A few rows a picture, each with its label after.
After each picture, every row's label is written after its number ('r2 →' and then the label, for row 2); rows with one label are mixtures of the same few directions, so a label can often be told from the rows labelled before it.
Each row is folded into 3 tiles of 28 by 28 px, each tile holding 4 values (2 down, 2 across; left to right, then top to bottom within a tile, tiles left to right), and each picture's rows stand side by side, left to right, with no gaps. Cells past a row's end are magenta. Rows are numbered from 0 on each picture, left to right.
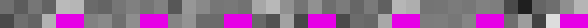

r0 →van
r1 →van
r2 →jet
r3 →van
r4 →van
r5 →van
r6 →van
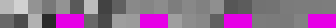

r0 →van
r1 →jet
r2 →van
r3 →van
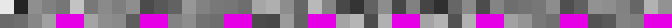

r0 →jet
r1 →van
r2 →jet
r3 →van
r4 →van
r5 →van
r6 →van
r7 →van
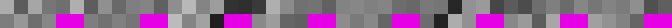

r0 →jet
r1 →jet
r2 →van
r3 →jet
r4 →van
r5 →jet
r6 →van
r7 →van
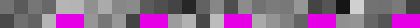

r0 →van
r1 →van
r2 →van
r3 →van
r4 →jet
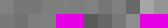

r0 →jet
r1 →van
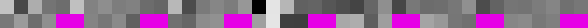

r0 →jet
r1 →van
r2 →jet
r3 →jet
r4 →van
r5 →van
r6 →van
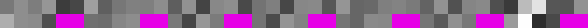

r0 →van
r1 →jet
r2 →jet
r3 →jet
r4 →jet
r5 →jet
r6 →jet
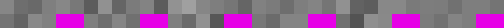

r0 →jet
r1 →jet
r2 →van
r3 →jet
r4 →jet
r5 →jet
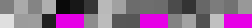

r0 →van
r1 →jet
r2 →van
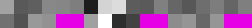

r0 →jet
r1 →jet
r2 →van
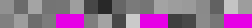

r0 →jet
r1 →van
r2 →van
